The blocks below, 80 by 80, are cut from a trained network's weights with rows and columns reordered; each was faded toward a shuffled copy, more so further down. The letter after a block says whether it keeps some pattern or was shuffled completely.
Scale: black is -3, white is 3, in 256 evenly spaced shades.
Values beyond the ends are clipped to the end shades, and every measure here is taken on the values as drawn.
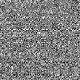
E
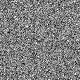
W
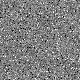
W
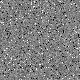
W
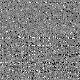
E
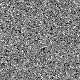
W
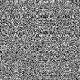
E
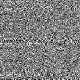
E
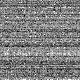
E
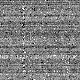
E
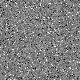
W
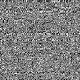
E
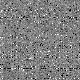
E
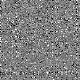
E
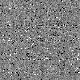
E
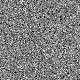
W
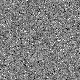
W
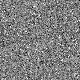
W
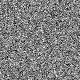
W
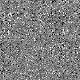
E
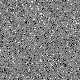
W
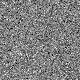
W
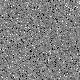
W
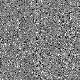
E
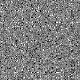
E
